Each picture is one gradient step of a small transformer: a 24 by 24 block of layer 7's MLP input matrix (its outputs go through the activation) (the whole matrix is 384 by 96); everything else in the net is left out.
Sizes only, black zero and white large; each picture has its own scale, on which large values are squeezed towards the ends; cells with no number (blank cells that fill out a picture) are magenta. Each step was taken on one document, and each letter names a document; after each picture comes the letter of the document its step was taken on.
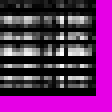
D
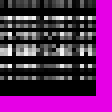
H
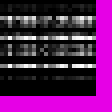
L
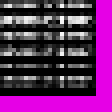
D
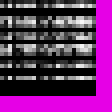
L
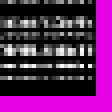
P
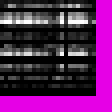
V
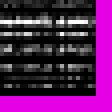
V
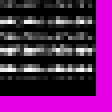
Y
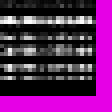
Y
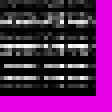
D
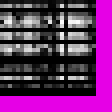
V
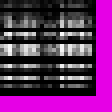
H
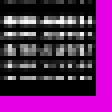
P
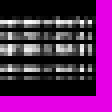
Y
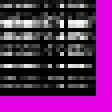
D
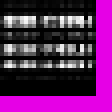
P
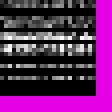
H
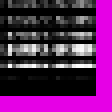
L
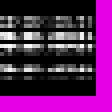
Y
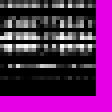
H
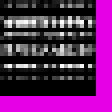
H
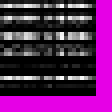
D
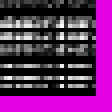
D
